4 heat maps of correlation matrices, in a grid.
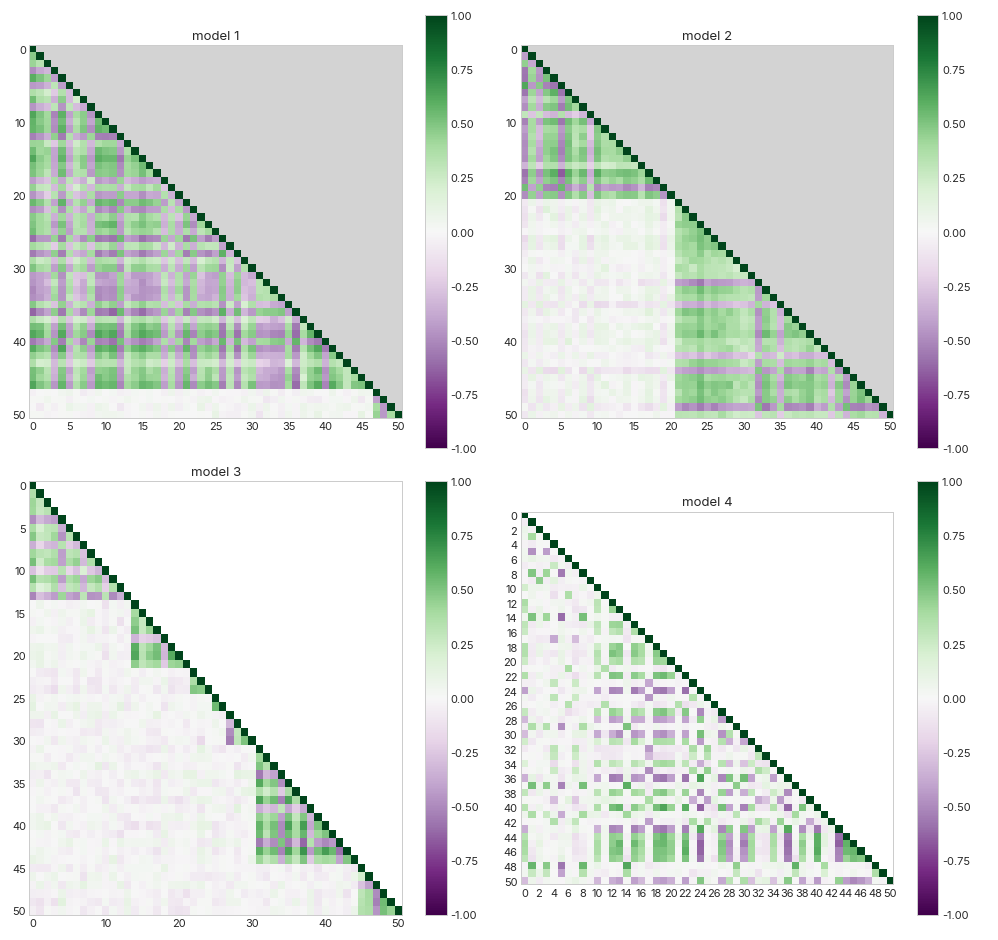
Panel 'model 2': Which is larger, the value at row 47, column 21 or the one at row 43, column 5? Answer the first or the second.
the first
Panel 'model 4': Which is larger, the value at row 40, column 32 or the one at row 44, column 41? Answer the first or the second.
the second
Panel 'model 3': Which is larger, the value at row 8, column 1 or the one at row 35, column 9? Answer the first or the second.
the first
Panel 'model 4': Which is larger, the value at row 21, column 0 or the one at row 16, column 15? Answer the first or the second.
the second
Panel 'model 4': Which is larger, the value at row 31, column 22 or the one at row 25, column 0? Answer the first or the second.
the first
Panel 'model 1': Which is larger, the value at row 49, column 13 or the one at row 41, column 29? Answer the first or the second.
the second
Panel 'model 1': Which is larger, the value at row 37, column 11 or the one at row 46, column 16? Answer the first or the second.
the second
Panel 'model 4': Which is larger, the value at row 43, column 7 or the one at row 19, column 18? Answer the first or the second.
the second
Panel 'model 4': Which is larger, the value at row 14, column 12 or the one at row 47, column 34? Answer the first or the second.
the second
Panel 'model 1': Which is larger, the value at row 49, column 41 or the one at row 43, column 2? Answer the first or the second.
the second
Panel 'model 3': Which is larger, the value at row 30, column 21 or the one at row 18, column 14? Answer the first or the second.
the first
